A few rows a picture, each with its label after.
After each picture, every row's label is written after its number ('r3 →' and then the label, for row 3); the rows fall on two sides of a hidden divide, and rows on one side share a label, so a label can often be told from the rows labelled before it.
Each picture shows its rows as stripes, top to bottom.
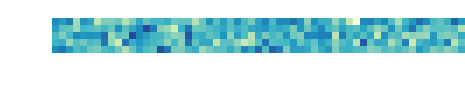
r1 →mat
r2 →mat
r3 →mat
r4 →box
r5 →mat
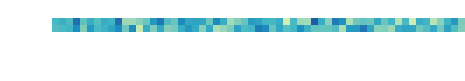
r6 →mat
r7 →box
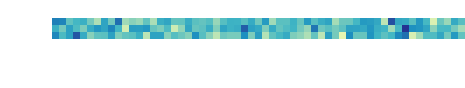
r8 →mat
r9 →mat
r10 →mat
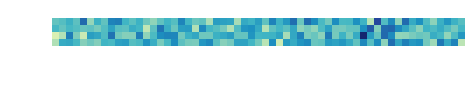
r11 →mat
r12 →mat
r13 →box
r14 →mat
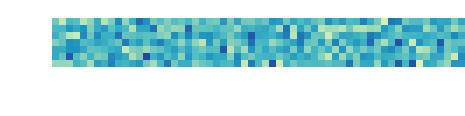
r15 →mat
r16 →mat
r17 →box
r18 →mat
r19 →mat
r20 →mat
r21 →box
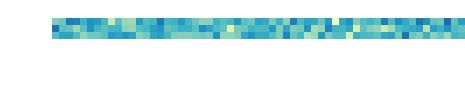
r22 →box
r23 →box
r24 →mat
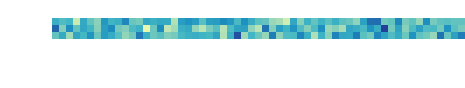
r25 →mat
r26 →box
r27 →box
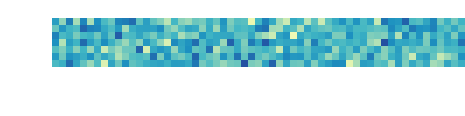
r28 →mat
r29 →mat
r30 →mat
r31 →box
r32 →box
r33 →mat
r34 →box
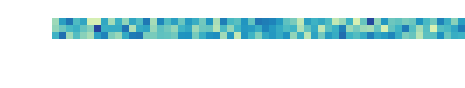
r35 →mat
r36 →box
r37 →box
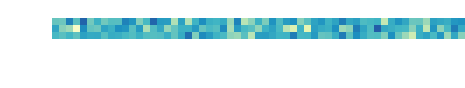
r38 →mat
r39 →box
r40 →mat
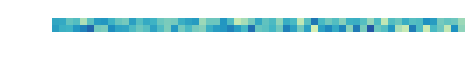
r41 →mat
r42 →mat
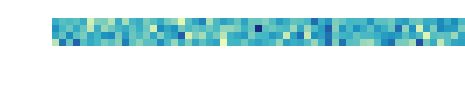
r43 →mat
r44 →box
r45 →box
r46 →box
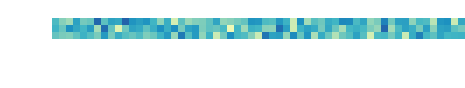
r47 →box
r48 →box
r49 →box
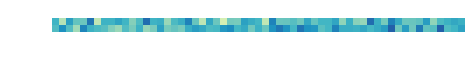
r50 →mat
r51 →mat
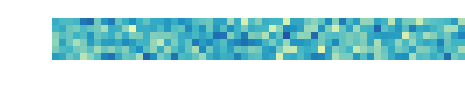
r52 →box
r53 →mat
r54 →mat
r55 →mat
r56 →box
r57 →mat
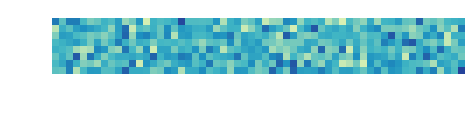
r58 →mat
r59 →box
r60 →mat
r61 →mat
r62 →box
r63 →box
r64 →mat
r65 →mat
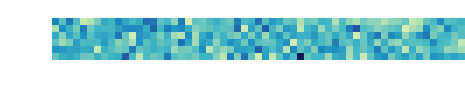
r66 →mat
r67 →box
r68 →mat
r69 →box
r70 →mat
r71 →box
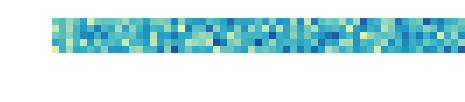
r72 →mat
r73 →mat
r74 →box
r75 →mat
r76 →box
